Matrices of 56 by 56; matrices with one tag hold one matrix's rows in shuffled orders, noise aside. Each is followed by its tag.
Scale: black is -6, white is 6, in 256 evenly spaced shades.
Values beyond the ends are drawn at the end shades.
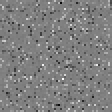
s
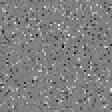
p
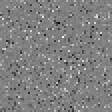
s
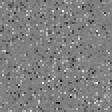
s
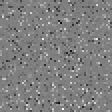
s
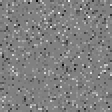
p
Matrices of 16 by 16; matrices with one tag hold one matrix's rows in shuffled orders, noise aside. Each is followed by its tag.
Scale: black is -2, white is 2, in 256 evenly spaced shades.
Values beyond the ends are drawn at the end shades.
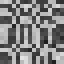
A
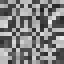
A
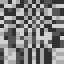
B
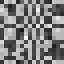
B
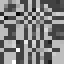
B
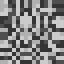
A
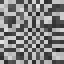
B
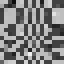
B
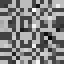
A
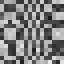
B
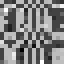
B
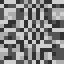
B
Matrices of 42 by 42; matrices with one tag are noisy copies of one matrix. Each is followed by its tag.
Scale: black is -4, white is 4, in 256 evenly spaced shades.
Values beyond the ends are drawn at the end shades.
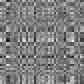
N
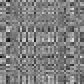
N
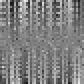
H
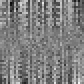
H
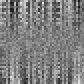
H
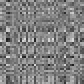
N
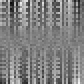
H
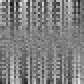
H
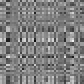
N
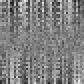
H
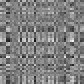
N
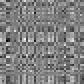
N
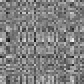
N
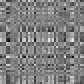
N
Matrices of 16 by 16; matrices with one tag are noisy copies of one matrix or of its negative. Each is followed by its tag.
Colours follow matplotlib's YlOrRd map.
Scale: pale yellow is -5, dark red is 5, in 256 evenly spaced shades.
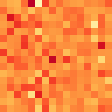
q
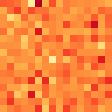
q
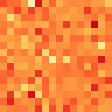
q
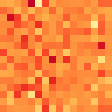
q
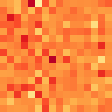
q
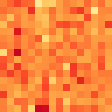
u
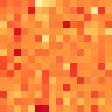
u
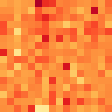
u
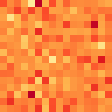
q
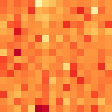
u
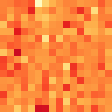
u
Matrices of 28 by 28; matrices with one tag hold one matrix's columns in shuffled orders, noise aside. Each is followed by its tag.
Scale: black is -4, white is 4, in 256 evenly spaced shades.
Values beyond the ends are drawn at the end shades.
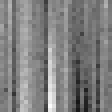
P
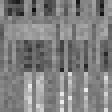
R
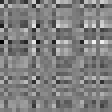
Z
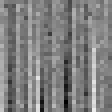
P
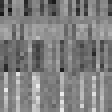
R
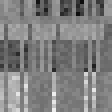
R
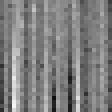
P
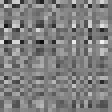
Z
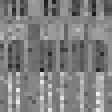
R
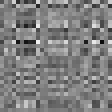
Z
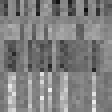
R
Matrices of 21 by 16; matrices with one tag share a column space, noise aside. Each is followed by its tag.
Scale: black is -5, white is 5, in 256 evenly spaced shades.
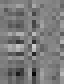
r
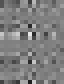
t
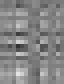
r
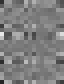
t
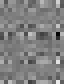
t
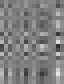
r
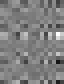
t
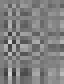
r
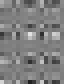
t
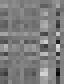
r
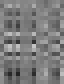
r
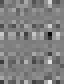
t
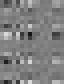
t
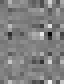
t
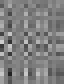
r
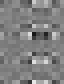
t
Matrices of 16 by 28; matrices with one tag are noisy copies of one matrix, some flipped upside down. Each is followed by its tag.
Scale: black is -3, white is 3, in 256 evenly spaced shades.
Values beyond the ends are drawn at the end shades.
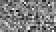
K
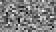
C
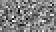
C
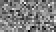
K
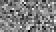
K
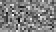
C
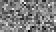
K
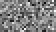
K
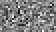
C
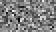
C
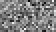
K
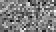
K
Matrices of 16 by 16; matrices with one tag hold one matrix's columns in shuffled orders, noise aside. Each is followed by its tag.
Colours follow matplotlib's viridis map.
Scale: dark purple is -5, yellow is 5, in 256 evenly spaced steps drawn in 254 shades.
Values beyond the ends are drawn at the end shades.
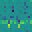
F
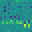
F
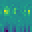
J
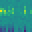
J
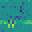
F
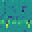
F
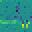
F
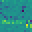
F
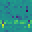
F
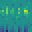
J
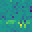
F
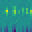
J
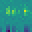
J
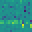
F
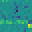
F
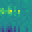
J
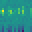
J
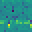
F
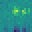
J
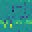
F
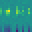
J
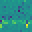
F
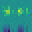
J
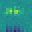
J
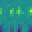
J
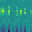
J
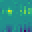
J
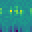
J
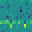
F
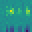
J
